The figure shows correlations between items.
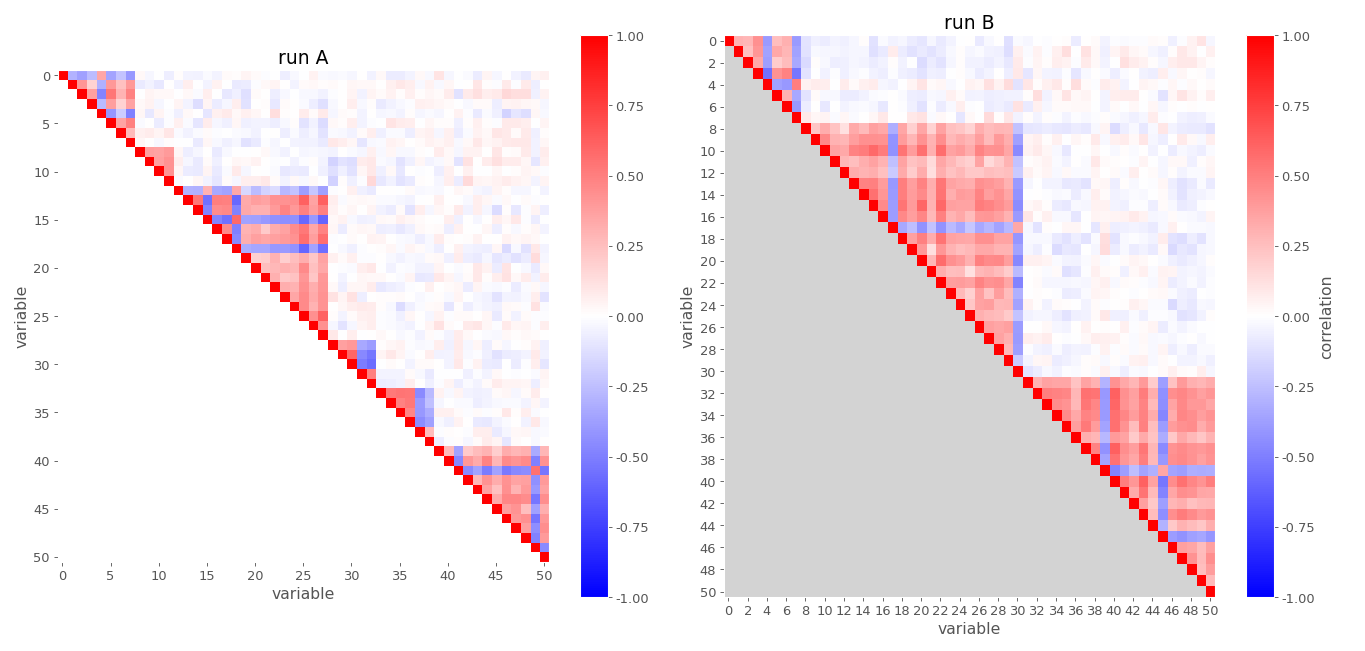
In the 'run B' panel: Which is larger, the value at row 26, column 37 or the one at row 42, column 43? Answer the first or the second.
the second
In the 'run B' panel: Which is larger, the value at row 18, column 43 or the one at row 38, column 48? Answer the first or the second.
the second
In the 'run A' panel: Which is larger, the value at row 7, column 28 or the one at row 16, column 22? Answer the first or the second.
the second
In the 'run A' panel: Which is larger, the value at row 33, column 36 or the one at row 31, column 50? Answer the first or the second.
the first
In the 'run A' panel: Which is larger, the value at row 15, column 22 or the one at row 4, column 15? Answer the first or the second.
the second
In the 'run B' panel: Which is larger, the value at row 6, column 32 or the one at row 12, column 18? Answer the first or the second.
the second
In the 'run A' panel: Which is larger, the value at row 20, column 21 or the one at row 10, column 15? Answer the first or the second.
the first
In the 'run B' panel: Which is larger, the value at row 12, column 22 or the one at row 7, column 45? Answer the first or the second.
the first
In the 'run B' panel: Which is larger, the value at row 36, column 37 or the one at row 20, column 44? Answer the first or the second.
the first
